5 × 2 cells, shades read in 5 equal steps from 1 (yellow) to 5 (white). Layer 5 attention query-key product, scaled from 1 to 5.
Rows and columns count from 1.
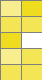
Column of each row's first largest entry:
1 1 2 1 1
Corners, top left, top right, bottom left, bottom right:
3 1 2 2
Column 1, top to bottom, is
3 2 1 3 2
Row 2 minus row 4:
-1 0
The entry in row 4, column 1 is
3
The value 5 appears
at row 3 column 2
